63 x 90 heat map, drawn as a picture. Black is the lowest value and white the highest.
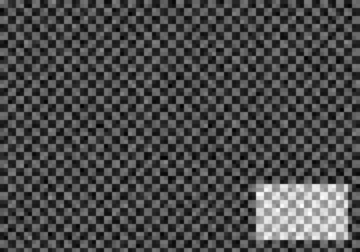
Average level on the scale: 30%. Ninth with the highest average: bottom right. Odd patch: higher, in the bottom right.
